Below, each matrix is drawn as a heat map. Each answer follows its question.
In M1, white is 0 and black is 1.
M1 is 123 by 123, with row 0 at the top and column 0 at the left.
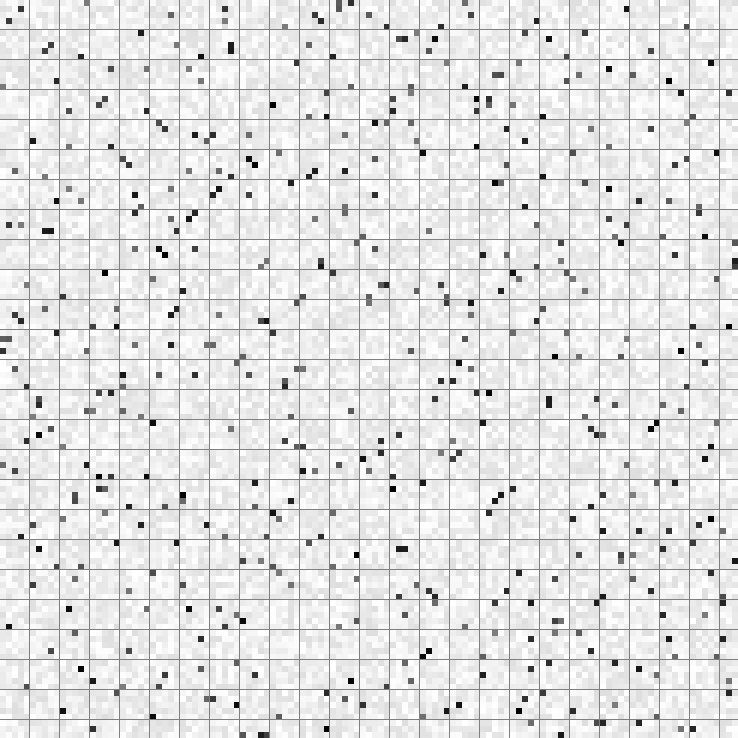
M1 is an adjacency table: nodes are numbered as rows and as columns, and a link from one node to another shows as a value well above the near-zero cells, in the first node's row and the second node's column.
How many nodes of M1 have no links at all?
1
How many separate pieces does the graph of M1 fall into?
2
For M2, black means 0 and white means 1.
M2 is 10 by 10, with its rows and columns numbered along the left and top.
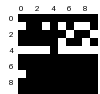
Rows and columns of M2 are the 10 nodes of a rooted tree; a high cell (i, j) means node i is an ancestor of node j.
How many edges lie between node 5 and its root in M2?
3
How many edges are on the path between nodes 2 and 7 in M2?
3
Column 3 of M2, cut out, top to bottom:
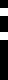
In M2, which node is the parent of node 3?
1
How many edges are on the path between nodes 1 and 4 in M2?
1
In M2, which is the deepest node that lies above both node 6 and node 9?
2
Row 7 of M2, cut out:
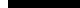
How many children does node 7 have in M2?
1
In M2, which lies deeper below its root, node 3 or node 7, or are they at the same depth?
the same depth
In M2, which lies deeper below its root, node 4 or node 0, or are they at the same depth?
node 0
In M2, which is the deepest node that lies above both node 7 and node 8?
1
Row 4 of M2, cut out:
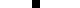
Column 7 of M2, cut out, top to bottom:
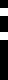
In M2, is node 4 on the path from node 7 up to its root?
yes
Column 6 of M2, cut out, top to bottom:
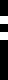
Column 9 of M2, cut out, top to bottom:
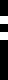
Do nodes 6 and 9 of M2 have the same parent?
yes
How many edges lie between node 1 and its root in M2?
1
